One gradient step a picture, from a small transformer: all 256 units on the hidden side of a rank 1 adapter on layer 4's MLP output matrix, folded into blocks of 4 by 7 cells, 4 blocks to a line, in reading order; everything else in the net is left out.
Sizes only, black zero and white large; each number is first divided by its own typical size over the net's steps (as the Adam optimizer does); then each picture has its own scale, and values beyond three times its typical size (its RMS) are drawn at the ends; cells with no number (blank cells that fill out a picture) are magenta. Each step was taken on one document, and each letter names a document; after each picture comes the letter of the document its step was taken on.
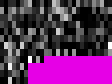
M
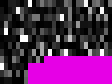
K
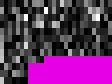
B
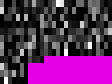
B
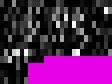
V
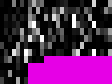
V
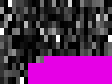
K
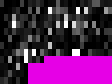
V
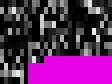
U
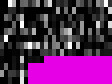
U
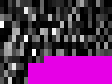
M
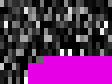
M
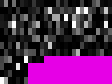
V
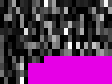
U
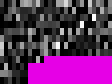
B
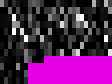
V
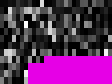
M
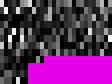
B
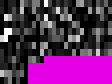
U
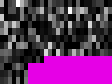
M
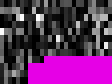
B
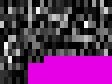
M
